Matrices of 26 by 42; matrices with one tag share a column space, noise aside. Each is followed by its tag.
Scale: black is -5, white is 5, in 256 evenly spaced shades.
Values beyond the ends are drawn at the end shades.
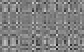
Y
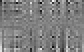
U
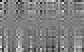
U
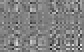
Y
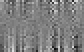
U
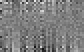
U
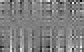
U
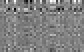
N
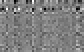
N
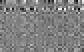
N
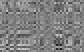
Y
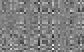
Y
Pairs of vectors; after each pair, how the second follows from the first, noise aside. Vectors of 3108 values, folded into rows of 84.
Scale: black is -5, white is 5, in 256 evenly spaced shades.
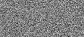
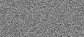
shrunk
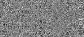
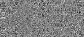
reversed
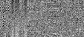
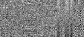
reversed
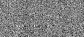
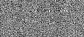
reversed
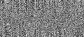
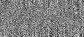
reversed
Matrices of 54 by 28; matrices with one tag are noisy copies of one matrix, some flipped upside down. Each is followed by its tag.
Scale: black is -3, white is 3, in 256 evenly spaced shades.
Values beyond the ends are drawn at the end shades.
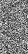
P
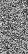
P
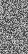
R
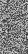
P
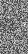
R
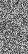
R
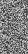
P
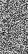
P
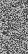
P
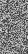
P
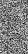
P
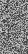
P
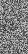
R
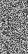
P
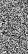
P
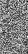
P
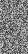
R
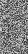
P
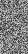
R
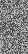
R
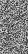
P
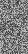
R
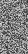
P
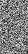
P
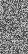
R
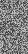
R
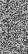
P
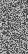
P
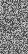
R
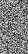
P
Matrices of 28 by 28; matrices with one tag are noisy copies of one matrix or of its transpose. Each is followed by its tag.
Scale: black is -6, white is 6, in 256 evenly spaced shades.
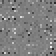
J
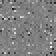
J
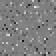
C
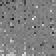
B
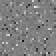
C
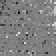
B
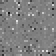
J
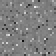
C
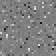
C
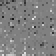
B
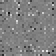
J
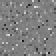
C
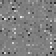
J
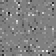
J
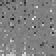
B
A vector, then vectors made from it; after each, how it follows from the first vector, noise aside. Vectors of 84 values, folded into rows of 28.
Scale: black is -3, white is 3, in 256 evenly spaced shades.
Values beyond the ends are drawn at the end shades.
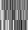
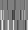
partly zeroed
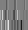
partly zeroed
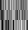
negated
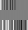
partly zeroed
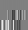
partly zeroed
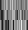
negated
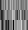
negated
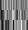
negated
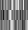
wrapped around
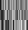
negated
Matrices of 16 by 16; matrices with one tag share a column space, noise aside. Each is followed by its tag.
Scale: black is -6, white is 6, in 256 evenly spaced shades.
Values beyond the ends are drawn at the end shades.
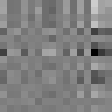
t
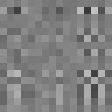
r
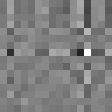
t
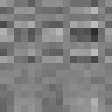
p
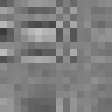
p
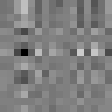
t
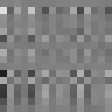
r
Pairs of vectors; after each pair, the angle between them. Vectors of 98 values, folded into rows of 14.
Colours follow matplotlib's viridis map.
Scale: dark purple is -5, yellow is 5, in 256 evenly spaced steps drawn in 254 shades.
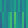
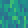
orthogonal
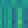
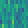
partly opposed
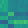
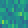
partly opposed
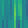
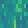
partly aligned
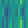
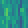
nearly opposite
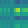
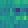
nearly opposite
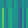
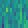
partly opposed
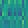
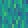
partly aligned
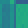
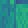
nearly parallel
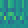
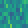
partly opposed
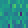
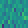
partly aligned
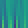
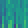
nearly parallel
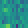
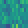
nearly opposite
